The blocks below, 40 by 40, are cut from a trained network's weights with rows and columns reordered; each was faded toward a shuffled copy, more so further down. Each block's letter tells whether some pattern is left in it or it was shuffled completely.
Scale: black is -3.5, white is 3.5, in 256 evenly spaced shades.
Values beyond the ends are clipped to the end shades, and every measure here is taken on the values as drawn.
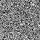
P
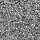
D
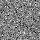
D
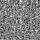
P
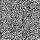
P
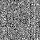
P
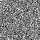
D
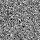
D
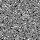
D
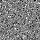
D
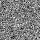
D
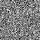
P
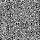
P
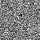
D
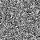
D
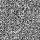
P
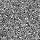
D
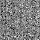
P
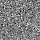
D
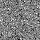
D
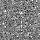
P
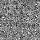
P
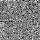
P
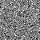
D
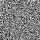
D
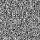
P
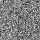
D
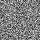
D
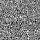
P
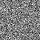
D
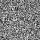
P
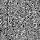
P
